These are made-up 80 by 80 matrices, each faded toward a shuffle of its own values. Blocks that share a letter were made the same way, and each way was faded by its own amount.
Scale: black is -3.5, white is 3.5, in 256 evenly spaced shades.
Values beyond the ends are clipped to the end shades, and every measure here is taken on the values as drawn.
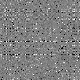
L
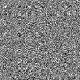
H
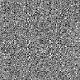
H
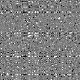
L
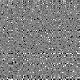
L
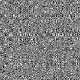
H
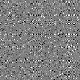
L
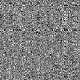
H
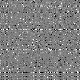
L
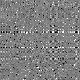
L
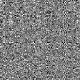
H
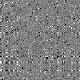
L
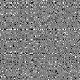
L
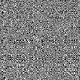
H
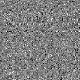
H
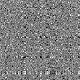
H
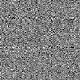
H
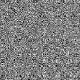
H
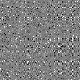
L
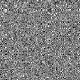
H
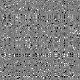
L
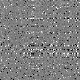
L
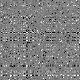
L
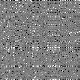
L
